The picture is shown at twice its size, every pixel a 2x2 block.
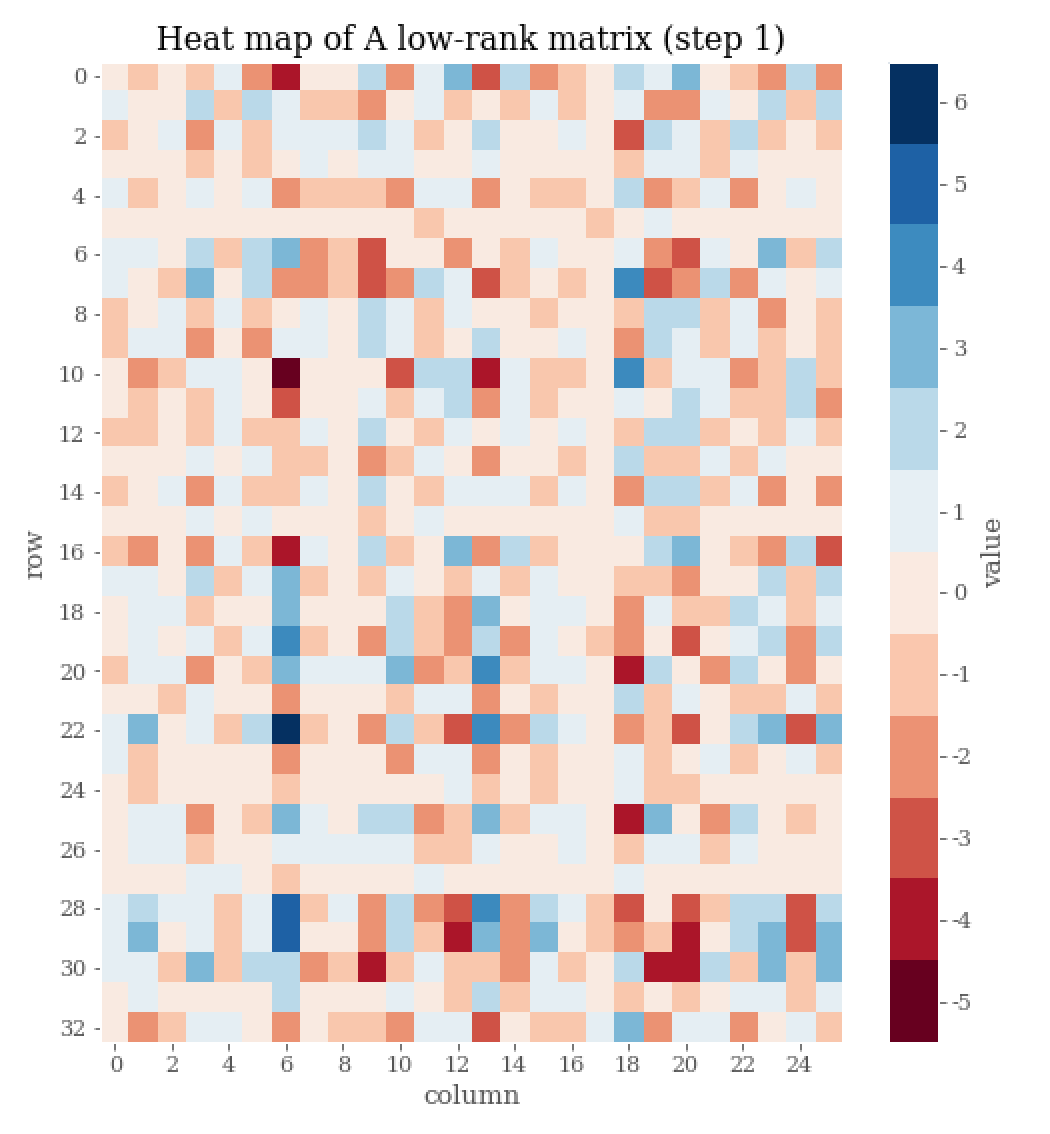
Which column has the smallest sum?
20
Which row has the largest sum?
22
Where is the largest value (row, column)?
22 6
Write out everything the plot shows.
Title: Heat map of A low-rank matrix (step 1)
x-axis: column, ticks 0 2 4 6 8 10 12 14 16 18 20 22 24
y-axis: row, ticks 0 2 4 6 8 10 12 14 16 18 20 22 24 26 28 30 32 (0 at the top)
Colour bar: value, ticks -5 -4 -3 -2 -1 0 1 2 3 4 5 6
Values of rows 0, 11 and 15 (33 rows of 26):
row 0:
0 -1 0 -1 1 -2 -4 0 0 2 -2 1 3 -3 2 -2 -1 0 2 1 3 0 -1 -2 2 -2
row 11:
0 -1 0 -1 1 0 -3 0 0 1 -1 1 2 -2 1 -1 0 0 1 0 2 1 -1 -1 2 -2
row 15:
0 0 0 1 0 1 0 0 0 -1 0 1 0 0 0 0 0 0 1 -1 -1 0 0 0 0 0
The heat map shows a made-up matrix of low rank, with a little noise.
